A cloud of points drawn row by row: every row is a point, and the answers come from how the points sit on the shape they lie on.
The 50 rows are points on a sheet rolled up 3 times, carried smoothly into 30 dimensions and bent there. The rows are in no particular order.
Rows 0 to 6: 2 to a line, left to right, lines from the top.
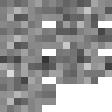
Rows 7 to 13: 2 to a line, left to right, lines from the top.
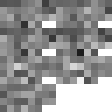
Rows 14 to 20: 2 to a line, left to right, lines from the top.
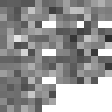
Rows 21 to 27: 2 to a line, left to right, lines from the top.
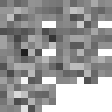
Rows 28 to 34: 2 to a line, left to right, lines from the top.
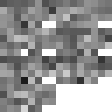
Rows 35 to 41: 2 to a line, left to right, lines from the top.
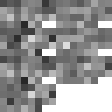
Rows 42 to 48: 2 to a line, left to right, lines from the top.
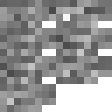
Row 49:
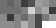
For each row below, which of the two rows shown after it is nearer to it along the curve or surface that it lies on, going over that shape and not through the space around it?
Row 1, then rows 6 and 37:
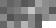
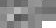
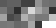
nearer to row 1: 6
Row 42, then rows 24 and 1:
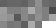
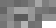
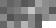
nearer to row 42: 1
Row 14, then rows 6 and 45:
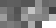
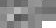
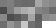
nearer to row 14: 45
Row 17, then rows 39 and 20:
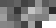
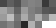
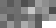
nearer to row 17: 39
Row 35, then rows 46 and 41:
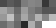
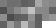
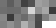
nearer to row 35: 41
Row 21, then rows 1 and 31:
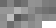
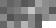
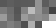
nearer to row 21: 1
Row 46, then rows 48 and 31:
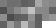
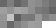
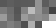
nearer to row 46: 48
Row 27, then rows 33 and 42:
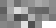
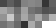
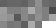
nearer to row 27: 33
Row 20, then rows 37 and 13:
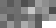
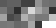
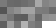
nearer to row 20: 13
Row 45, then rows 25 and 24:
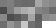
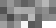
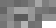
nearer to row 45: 24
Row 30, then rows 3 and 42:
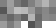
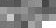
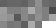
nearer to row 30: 3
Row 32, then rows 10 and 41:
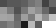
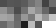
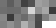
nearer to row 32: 10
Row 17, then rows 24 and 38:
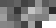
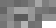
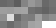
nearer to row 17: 38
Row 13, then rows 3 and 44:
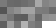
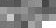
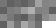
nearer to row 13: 44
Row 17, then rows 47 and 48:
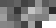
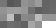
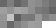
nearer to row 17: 47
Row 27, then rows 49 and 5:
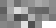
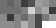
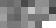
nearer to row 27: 49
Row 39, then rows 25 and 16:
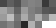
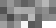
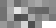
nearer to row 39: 16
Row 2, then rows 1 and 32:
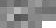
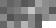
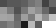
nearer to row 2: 1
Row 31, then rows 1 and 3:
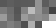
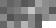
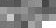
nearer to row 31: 3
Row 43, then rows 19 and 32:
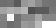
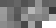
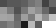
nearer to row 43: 32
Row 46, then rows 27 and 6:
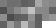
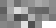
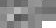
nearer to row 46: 6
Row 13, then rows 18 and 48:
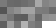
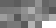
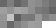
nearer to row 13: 48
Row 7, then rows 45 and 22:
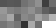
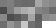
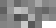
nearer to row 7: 22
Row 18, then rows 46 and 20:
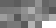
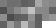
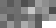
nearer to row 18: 20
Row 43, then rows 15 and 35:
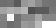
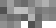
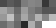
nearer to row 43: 35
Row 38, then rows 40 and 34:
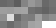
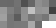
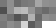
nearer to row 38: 34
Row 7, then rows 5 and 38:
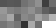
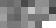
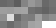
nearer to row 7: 38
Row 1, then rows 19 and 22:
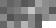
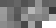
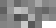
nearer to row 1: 22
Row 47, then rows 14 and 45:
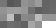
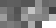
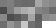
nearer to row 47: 14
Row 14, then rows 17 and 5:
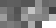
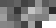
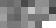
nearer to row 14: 5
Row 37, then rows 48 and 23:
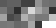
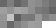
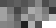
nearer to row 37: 23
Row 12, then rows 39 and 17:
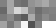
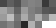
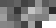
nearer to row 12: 39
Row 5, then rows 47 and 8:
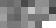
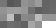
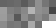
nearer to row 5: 8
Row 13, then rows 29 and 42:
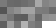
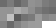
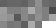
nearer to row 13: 29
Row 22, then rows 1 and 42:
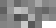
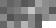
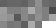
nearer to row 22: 1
